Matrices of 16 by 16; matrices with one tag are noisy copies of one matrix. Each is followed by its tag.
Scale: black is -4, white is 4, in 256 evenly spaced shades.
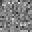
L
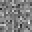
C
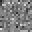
L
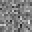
C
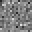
L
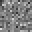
L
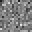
L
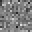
L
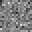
L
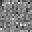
L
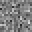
C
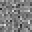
C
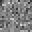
L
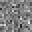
C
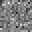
L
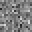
C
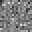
L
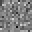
L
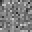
L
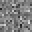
C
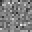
L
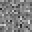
C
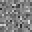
C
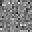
L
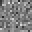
L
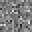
C
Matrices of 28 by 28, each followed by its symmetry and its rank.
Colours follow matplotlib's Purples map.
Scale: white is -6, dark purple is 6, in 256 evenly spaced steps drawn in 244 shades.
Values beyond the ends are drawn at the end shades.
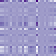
neither, rank one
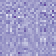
neither, rank five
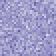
neither, full rank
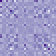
symmetric, rank three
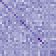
symmetric, rank five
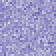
neither, full rank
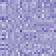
neither, rank five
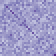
symmetric, full rank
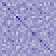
symmetric, rank five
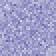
symmetric, full rank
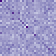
symmetric, rank five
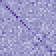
symmetric, full rank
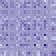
symmetric, rank three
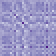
symmetric, rank three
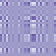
neither, rank one
